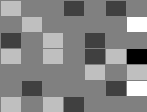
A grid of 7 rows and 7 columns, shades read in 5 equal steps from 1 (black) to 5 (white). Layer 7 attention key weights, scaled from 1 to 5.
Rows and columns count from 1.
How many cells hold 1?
1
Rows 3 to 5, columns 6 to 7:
3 3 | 4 1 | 3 4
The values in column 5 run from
2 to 4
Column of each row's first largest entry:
1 7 3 1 5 7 1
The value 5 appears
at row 2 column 7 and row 6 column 7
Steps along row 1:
down same down up down up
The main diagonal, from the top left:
4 4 4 3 4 2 3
